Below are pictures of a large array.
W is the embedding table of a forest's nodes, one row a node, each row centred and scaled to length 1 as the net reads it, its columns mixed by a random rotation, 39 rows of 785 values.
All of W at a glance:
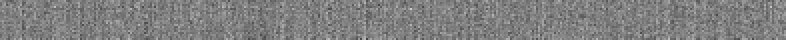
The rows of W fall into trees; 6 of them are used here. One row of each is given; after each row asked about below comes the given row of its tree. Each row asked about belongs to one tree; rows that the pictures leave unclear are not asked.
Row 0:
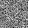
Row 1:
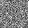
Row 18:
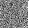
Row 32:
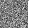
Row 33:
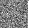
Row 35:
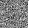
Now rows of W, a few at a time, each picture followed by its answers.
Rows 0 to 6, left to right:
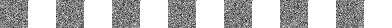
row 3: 1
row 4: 18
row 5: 32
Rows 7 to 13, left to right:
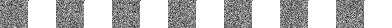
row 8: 33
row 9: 33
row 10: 18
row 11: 1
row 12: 18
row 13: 32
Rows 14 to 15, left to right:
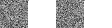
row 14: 0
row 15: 18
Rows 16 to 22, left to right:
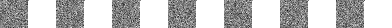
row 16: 0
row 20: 18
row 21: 1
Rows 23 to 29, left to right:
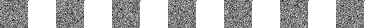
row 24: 18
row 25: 33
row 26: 1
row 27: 35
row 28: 32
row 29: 1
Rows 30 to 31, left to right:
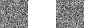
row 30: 35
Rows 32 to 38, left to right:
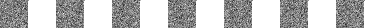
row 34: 18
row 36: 35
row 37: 1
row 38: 1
